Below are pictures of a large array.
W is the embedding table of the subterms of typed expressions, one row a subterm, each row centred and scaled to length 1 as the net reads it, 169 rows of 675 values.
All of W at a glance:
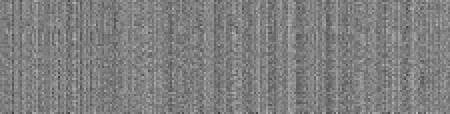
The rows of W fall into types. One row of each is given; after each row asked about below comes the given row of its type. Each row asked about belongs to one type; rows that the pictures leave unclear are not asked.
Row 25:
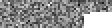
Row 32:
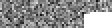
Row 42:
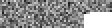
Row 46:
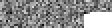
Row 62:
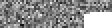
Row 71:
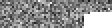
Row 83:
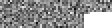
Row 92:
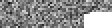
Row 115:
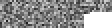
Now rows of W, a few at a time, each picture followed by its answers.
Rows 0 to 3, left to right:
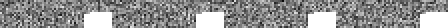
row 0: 83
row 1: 83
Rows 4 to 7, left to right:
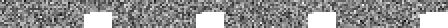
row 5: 92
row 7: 71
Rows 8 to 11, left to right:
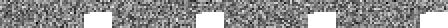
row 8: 83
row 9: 62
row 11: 92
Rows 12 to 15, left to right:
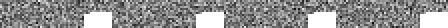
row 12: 115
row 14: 92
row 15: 83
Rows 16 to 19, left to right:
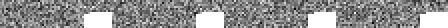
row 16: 46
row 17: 83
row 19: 25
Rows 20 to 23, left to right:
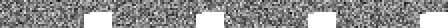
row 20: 92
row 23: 42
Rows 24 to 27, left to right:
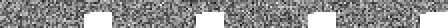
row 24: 62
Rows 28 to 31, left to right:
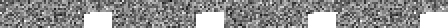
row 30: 42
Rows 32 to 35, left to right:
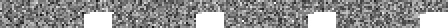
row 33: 62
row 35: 42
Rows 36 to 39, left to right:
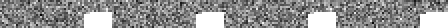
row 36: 32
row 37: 42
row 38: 32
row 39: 25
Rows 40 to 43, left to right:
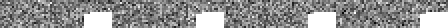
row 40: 71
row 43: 71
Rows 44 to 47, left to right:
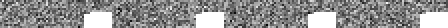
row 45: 42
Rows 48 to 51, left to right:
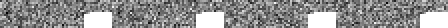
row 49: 62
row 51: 92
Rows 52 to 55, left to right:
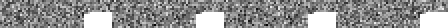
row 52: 83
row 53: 115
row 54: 115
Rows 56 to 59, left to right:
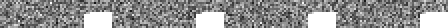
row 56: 62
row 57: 115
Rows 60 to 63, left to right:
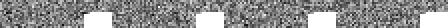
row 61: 83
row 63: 92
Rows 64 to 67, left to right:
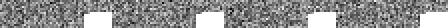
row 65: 92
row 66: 42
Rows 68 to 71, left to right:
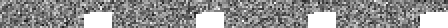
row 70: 25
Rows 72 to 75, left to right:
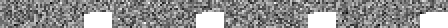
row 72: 83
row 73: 32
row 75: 46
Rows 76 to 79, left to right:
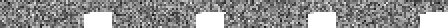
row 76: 92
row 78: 62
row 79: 25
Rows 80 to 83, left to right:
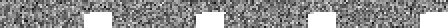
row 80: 62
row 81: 25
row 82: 62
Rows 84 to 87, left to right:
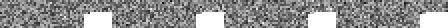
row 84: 71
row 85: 83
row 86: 32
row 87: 42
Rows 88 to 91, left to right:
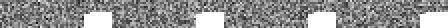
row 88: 115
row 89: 42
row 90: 115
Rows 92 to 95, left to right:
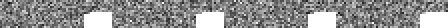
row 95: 62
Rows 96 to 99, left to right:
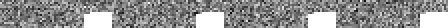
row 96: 25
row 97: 46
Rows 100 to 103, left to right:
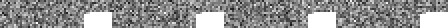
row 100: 62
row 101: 92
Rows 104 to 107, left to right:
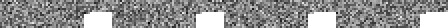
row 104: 115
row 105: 83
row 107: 71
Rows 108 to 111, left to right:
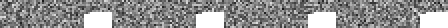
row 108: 92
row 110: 115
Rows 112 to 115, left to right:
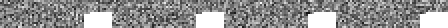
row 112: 83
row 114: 46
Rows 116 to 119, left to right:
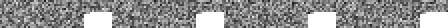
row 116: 32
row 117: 62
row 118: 42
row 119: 62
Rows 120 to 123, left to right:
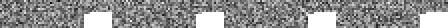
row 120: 92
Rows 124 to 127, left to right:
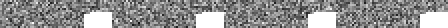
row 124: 32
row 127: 92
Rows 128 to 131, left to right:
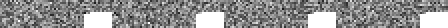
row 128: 71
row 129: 62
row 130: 115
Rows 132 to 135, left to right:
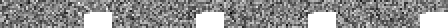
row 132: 42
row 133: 115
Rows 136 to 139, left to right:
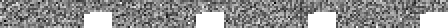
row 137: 25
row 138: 115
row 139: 115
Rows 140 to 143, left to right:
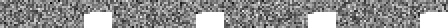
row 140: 83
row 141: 42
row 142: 92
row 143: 83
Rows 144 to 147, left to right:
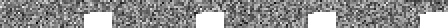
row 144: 46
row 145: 83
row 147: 25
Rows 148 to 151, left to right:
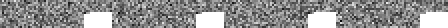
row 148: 42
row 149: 46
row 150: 115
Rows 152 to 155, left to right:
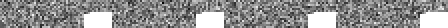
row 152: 92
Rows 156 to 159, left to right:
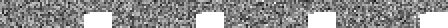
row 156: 46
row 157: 62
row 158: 62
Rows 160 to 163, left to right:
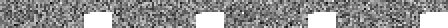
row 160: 83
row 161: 46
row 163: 71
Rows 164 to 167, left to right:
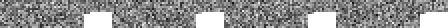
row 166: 92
